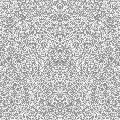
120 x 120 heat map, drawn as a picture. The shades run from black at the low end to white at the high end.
Histogram: flat. Stripes: none. Mirror symmetry: left to right. Grain: fine. Slope: none. Odd rows or columns: none.
